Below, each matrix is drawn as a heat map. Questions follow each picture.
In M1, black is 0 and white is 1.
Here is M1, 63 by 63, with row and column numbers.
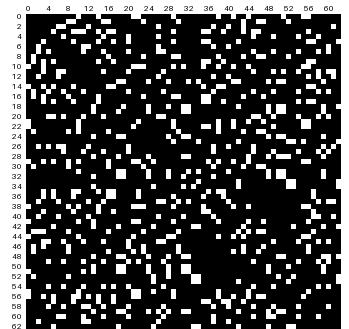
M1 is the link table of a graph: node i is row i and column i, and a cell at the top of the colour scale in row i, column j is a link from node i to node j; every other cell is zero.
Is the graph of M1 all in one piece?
yes
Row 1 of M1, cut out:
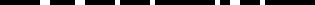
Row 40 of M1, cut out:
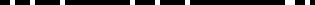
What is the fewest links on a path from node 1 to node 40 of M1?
3
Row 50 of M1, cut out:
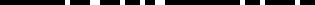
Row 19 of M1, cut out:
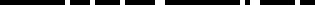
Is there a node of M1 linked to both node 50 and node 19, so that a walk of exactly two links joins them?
yes
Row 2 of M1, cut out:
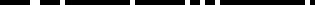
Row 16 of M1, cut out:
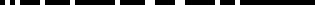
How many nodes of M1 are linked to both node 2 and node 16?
1
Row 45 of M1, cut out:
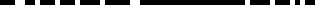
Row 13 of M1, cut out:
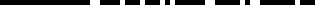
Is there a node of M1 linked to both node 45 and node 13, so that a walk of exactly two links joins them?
no
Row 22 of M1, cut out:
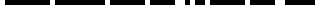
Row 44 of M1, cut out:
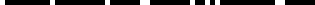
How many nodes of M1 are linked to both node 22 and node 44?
8
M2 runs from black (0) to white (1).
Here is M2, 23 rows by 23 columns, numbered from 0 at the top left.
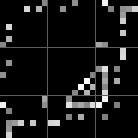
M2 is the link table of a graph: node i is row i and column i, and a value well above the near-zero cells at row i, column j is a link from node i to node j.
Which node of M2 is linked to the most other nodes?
node 17
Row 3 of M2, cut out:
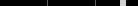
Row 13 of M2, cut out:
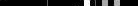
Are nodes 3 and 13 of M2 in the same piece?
no
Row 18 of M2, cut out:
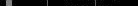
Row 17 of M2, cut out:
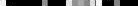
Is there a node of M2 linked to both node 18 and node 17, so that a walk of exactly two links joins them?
no
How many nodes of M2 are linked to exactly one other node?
11
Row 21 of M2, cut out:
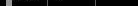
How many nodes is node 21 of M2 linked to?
1
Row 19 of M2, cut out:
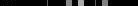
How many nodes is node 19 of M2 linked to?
3
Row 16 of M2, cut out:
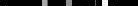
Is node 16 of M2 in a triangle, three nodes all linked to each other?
yes
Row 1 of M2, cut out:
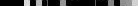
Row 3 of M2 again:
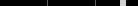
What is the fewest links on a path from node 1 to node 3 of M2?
2
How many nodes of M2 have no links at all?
0
